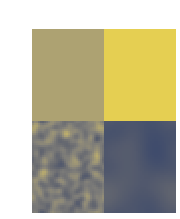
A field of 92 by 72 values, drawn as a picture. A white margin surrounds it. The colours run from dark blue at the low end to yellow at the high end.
It is made of 2 by 2 panels. Panel 1,1: high, flat. Panel 1,2: very high, flat. Panel 2,1: middling, blotchy. Panel 2,2: low, smooth, faint in contrast.
